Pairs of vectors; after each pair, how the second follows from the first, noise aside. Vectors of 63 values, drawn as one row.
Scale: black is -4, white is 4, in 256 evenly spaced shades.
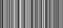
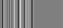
partly zeroed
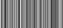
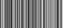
reversed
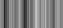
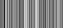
sign-scrambled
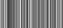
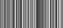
wrapped around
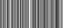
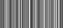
sign-scrambled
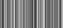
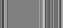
partly zeroed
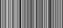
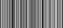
reversed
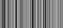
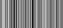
sign-scrambled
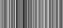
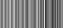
wrapped around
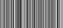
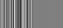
partly zeroed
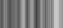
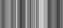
wrapped around
